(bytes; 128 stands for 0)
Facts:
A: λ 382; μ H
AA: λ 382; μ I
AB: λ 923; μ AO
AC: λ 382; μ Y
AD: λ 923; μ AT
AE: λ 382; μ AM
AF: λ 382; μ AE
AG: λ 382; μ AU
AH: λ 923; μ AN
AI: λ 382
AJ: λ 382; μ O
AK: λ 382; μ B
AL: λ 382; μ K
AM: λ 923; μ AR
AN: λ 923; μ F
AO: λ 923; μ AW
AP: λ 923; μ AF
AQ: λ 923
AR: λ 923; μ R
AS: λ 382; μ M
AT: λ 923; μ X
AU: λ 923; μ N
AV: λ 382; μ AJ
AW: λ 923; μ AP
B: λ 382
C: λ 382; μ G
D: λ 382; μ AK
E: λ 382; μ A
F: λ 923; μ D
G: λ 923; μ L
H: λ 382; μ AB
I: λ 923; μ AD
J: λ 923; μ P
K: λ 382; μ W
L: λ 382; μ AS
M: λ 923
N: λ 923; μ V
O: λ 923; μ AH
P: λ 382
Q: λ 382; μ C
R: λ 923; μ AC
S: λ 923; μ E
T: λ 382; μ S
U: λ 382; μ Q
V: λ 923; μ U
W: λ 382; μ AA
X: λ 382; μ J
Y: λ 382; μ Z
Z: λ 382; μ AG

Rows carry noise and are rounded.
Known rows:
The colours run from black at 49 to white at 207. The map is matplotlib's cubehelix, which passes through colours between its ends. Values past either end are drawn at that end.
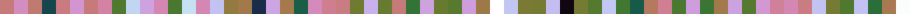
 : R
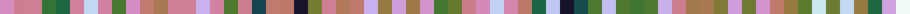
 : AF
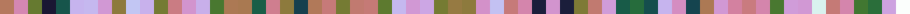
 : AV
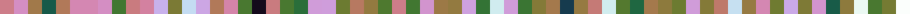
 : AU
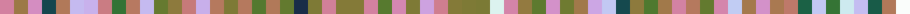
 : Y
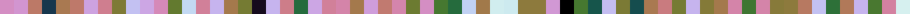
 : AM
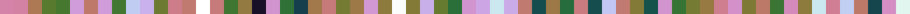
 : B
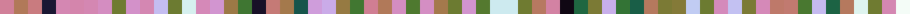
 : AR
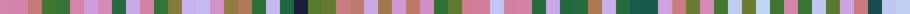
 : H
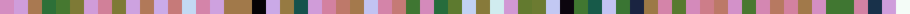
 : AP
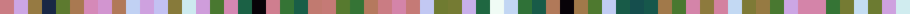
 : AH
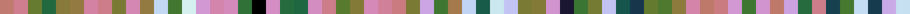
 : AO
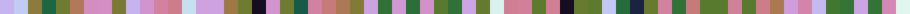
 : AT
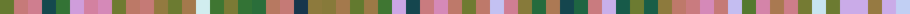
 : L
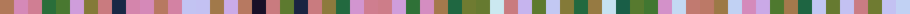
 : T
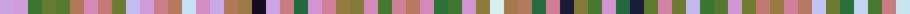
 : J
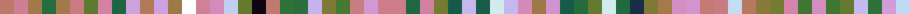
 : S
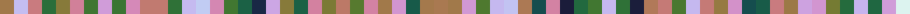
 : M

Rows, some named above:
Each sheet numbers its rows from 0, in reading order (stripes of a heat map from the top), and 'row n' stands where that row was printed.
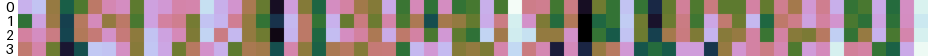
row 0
AT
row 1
G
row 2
AM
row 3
AV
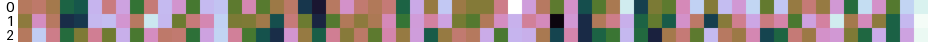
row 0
AL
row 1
AJ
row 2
M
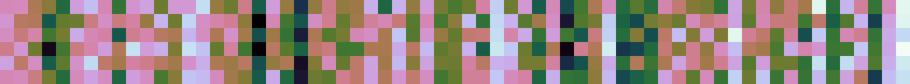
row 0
X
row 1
AW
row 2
E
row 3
O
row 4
AE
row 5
H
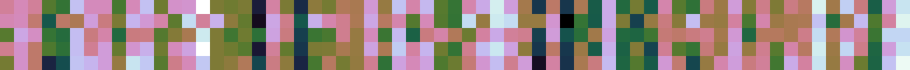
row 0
D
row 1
AM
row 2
AS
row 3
D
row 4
AJ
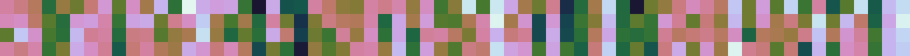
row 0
AB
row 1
AI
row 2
AS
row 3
E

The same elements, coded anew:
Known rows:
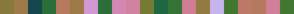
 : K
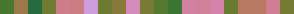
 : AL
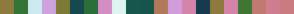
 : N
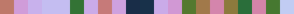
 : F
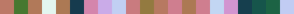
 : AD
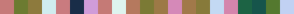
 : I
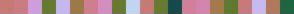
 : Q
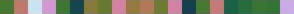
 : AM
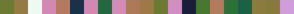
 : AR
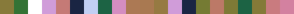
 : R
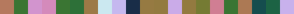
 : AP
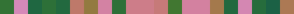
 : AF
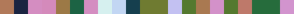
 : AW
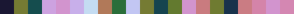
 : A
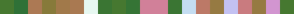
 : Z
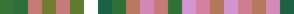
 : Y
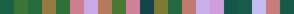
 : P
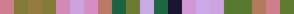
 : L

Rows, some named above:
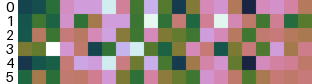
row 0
H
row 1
X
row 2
T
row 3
V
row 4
H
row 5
T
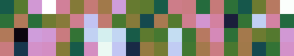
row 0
S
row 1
B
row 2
AO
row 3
AW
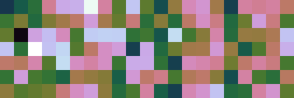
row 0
H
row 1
AI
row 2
AB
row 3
G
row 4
C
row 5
AE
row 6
AS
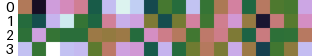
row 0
AO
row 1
J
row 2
AE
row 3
G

